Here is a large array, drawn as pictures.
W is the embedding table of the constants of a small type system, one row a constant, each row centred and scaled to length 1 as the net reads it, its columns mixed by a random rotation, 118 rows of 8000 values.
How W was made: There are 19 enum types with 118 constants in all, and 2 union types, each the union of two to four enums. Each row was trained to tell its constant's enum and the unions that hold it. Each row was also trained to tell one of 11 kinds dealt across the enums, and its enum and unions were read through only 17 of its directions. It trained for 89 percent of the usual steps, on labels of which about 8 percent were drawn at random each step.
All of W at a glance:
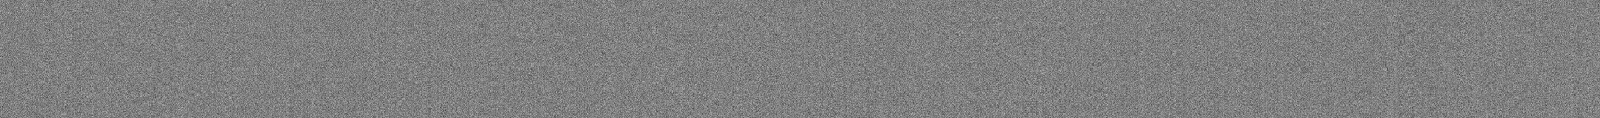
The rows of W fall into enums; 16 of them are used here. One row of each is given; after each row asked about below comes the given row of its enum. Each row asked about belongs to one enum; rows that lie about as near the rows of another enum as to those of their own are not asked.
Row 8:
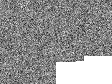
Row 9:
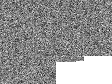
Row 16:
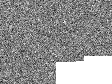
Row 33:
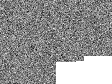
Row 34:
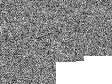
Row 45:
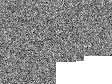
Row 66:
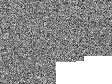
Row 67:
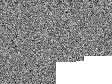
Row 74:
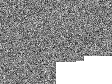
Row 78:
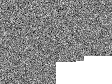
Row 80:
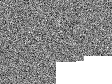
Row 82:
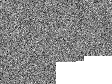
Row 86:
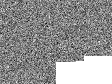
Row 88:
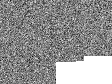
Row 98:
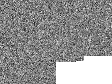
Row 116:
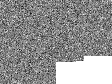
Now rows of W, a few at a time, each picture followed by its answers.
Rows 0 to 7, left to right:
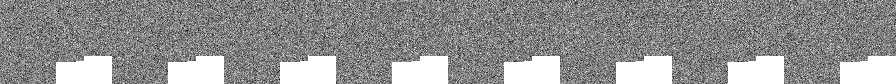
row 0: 78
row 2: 67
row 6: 86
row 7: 98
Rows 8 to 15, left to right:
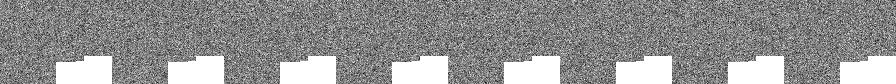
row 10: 45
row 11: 8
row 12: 34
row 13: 67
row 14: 82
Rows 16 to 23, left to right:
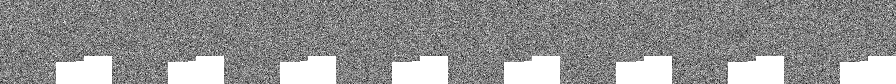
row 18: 9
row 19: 67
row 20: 98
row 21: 33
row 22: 86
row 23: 8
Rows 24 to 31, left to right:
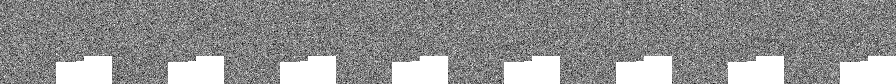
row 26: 88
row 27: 116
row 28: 67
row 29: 116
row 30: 116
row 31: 45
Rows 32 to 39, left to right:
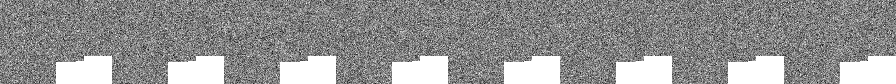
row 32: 82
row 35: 78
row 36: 9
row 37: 34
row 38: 9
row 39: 86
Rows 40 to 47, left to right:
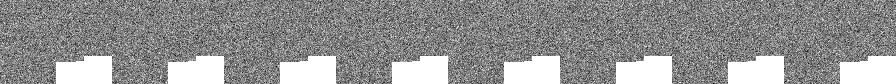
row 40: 34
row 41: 82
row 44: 67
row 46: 116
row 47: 16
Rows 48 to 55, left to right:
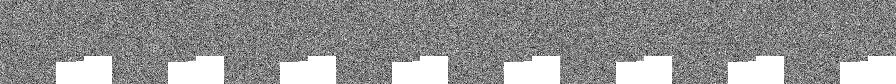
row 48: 33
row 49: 98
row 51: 45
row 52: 82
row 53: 80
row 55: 67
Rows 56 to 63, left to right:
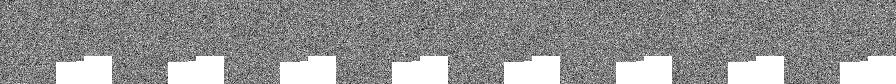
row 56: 98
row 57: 33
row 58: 78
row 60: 80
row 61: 9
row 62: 33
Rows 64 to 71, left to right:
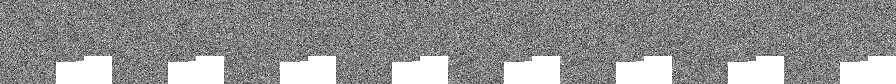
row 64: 45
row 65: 80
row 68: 34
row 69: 34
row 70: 86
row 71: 45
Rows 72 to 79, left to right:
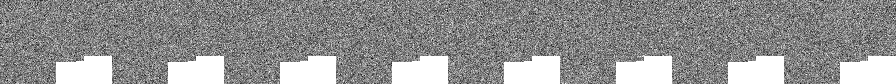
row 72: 34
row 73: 86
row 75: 78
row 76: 34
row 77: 9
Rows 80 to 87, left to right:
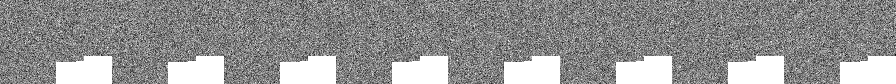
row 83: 116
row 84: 98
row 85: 33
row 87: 33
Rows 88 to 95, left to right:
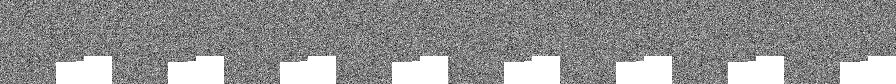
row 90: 88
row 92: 80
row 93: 9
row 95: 34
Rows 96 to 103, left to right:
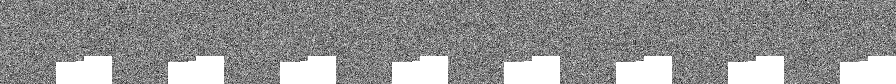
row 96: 82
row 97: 78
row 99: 80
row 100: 33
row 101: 88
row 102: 16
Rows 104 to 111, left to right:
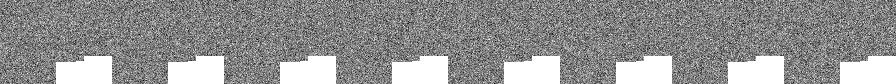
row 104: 67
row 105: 67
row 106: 98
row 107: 80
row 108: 82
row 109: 9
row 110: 116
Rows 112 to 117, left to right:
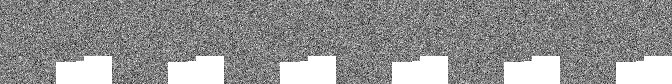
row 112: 9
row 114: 88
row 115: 45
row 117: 45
